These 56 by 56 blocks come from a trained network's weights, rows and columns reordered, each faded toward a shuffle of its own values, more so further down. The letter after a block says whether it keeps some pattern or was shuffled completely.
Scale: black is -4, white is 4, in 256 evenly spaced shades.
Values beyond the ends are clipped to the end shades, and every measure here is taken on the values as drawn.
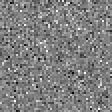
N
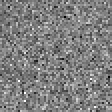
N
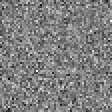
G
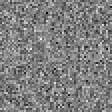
G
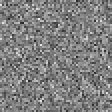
G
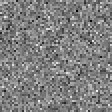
N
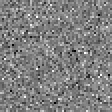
N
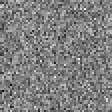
G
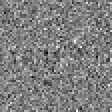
G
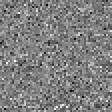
G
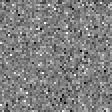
N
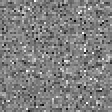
G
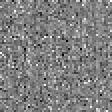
G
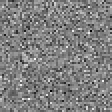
G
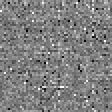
G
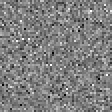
N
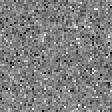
N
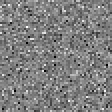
N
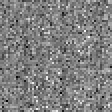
G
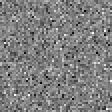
N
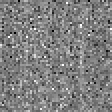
G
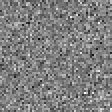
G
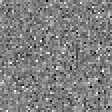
N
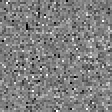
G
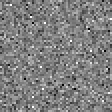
N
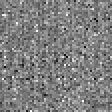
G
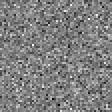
N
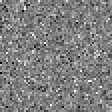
N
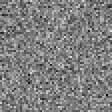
N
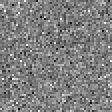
N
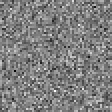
G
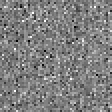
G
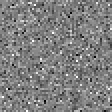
N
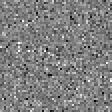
N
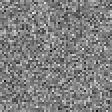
N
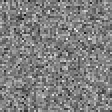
N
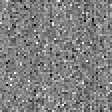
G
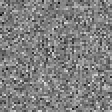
G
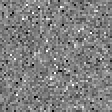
N
